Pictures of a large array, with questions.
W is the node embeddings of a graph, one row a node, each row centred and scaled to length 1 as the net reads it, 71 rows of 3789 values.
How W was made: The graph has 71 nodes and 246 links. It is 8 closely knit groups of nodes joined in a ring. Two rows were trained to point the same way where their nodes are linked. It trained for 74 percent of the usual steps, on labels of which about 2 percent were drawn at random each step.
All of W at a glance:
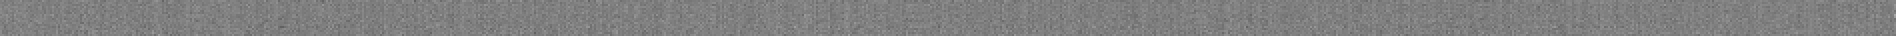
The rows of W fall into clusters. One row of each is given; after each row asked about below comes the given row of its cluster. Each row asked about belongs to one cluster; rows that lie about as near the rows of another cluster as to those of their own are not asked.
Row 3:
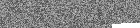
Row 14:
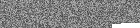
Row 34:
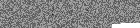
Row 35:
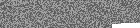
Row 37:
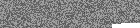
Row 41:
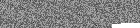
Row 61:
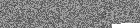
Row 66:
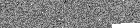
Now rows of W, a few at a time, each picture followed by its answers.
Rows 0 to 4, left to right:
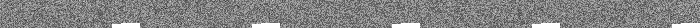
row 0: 61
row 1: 3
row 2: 41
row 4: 66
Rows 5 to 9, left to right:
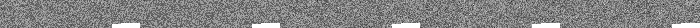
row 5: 35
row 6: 37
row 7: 3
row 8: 34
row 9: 66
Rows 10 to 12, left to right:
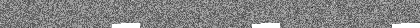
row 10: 34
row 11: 61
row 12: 3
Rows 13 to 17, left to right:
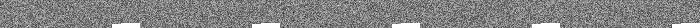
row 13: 35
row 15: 35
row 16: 66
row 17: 35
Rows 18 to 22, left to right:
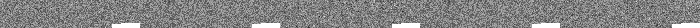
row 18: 61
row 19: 34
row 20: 14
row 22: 66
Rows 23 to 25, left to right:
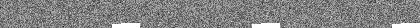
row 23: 3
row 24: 61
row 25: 3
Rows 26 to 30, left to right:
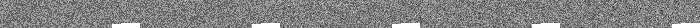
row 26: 37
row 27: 66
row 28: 35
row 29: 41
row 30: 34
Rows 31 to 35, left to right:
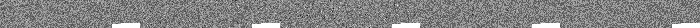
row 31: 35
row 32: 61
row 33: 34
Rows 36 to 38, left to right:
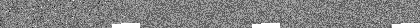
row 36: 3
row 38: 41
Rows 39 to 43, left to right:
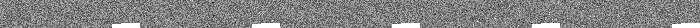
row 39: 37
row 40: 35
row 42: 66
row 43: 41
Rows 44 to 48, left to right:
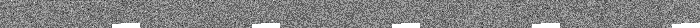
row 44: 35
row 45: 35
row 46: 37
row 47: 14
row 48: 3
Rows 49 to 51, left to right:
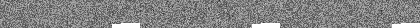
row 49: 14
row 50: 66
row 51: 34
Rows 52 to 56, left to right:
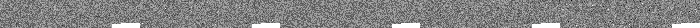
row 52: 34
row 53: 34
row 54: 37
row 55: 34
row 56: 3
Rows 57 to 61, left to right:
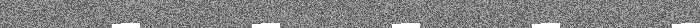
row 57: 66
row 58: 41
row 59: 3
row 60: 61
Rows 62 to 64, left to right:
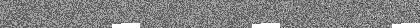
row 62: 37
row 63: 14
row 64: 37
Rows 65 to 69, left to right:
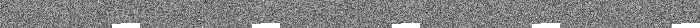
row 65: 61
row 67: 66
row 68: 34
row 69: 61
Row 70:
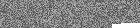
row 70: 14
